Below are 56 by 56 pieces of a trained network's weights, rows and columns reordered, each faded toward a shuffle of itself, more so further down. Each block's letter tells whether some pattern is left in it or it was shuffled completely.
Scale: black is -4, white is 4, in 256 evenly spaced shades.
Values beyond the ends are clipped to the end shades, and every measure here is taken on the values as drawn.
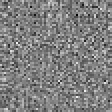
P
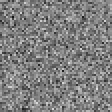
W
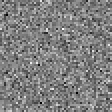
W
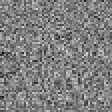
P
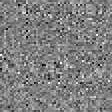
P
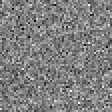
W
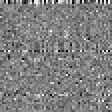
P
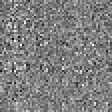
P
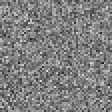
W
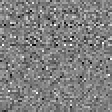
P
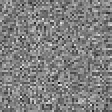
P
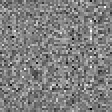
P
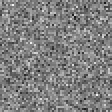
W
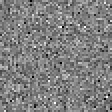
W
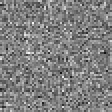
P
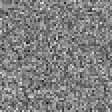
W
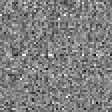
P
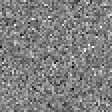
W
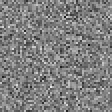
P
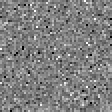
W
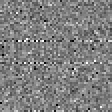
P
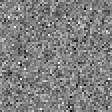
W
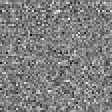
P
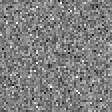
W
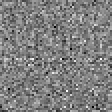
P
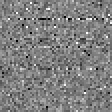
P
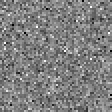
W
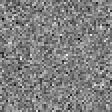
P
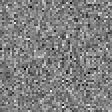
P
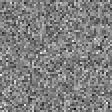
W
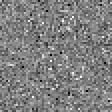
W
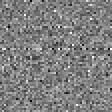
P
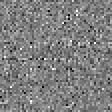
P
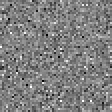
W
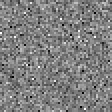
W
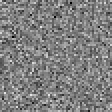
W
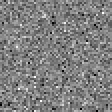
W
